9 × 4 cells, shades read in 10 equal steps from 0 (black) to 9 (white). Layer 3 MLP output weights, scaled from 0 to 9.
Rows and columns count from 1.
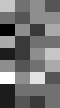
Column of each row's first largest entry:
1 3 4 1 4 4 1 2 4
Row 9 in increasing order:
1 2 3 4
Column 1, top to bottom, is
7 4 0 6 1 5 9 1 1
